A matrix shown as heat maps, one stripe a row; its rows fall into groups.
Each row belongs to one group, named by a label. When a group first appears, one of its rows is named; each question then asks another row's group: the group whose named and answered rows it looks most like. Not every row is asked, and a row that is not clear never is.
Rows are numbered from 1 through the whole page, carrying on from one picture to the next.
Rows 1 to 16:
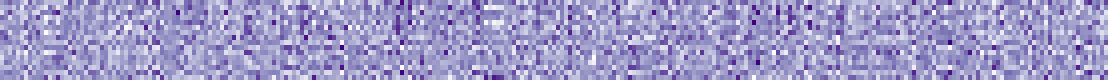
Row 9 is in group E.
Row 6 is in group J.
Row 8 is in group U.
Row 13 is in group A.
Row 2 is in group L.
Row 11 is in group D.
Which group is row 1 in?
E
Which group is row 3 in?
A
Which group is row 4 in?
D
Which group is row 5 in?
L
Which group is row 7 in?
D
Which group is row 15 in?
E
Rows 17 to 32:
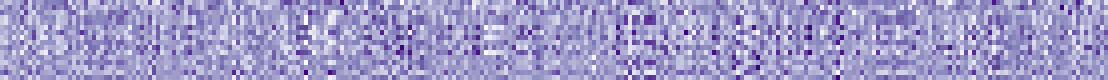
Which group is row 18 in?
J
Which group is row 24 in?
L
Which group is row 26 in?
E
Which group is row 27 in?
L
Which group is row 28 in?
A
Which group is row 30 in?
A
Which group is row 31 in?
U
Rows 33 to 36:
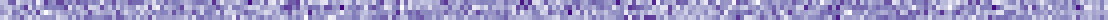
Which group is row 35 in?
D
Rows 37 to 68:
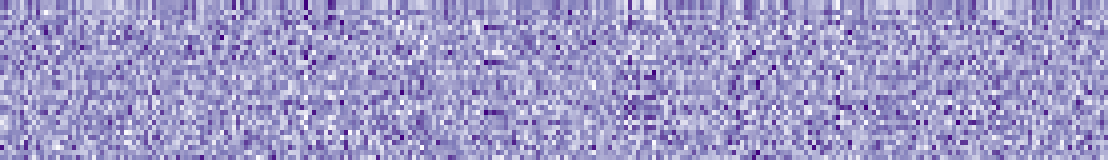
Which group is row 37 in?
U
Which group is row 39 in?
D
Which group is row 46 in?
J
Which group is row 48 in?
U
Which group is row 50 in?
D
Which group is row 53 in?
A
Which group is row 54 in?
A
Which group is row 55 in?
E
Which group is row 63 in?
J
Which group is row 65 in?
J
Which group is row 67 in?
A
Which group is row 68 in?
L
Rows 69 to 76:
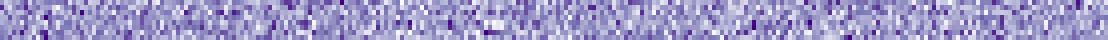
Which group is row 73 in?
L
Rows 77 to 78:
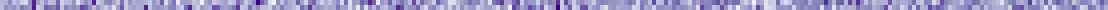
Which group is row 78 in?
J
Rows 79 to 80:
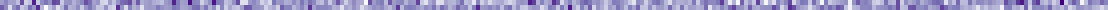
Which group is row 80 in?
D
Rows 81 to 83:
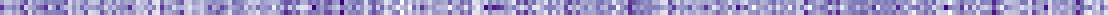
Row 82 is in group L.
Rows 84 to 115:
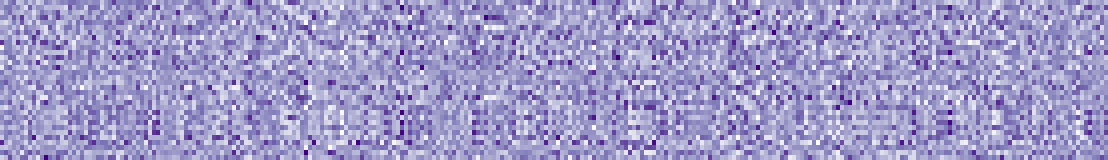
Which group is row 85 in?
E
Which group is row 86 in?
A
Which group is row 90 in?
D
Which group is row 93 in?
A
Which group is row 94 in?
E
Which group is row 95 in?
A
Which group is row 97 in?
A
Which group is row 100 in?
U
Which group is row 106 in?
E
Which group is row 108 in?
E
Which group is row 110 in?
E
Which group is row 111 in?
J
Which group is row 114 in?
U
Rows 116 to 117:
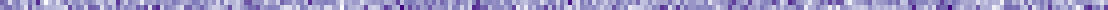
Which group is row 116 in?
D
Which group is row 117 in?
E
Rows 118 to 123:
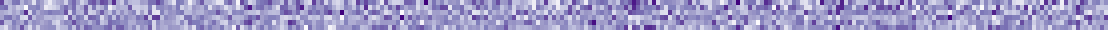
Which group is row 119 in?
D
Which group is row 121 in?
E
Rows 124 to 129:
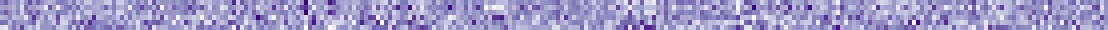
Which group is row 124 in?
U
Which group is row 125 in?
L
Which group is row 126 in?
U
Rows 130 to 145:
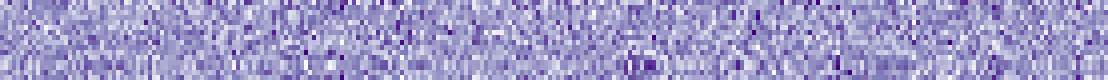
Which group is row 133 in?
A
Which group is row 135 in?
D
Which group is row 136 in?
L
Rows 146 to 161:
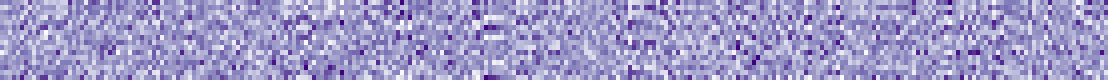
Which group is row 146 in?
E
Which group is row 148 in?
E
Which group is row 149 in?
L
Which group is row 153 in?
L
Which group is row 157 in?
A
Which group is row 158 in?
L
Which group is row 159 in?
U
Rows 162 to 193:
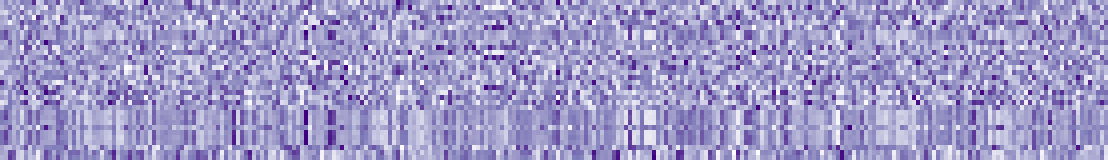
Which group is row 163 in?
L
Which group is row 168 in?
U
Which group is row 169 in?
U
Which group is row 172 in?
L
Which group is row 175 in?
J
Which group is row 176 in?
J
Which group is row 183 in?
A
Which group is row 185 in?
U
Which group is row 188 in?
U
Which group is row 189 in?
U
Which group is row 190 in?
U
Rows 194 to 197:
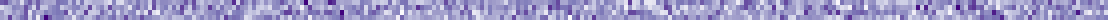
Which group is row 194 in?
U
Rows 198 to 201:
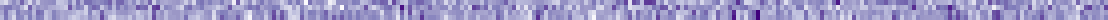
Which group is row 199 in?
E
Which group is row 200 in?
A
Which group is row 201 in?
A
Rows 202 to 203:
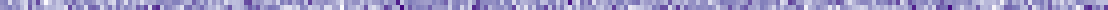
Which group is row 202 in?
D
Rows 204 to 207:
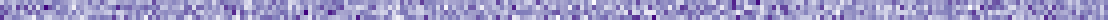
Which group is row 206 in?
U
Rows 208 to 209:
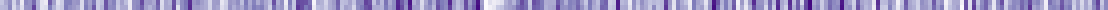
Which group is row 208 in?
L
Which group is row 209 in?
L
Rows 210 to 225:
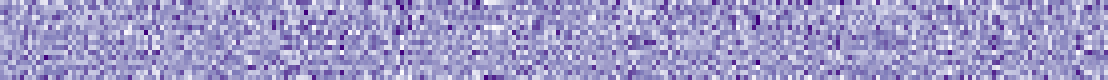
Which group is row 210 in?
L
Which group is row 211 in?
E
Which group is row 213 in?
A
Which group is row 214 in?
A
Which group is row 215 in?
L
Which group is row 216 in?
J
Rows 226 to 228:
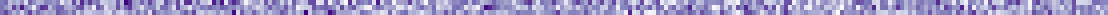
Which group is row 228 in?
U
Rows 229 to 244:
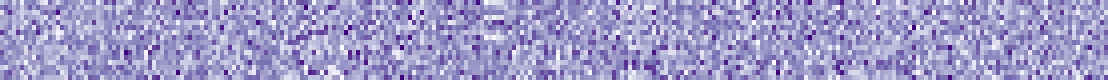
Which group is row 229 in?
L
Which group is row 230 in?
U
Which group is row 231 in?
A
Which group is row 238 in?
E
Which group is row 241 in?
D
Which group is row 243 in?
A
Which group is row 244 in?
E
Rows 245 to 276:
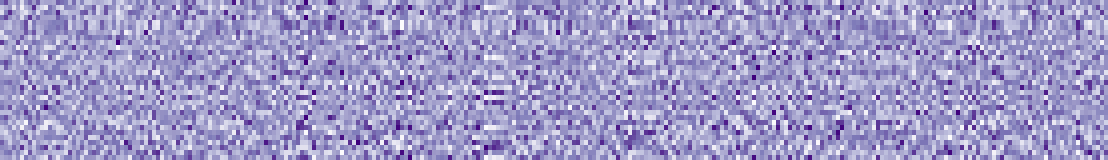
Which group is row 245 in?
U
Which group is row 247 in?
A
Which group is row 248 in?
U
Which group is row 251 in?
J
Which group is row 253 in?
D
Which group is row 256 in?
L
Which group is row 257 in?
U
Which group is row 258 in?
A
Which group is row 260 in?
L
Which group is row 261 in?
E
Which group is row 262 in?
J
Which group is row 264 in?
L
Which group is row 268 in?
U
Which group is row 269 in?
D
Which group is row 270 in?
L
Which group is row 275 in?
E
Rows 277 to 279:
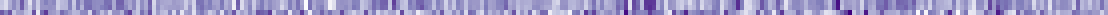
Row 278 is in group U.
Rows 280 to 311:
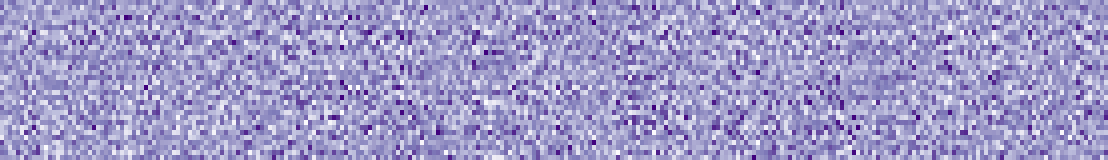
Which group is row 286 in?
L
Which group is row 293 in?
E
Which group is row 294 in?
A
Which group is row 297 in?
J
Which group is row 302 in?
E
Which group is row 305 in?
L
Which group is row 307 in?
A
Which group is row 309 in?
D
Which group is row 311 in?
L
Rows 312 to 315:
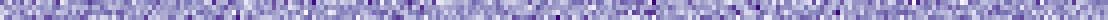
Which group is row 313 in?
A
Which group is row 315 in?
J
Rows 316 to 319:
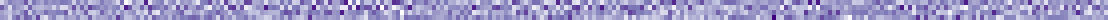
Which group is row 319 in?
D
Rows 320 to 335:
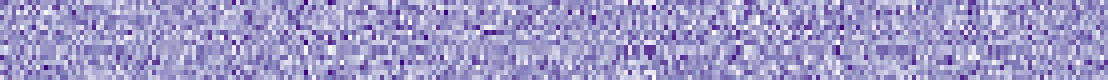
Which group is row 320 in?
U
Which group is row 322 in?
D
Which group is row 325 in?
L
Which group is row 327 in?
J
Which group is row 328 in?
U
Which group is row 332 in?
E
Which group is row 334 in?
U
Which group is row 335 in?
J
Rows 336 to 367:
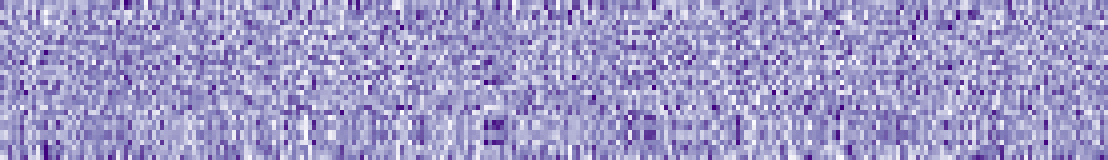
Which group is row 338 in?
D
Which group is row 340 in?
D
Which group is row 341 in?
E
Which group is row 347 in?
A
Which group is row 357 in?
L
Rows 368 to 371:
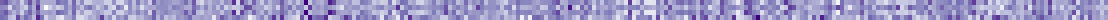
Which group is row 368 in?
U
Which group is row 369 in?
D
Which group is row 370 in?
U
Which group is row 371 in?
A
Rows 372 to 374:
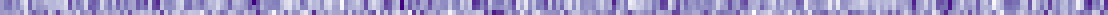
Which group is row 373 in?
E
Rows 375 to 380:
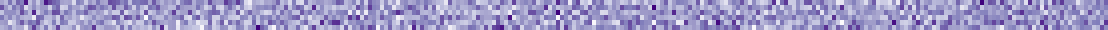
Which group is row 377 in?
J
